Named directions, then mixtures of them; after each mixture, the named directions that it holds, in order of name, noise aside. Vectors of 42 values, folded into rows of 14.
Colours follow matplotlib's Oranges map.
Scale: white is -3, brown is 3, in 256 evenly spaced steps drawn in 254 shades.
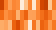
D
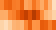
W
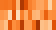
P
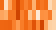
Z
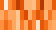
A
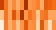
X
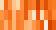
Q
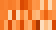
P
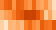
W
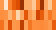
A, P, X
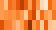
D, Q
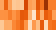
D, Q, X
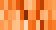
A, Q, W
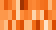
P, Q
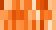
D, X, Z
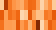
A, X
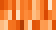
D, P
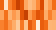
A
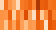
Q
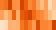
P, W
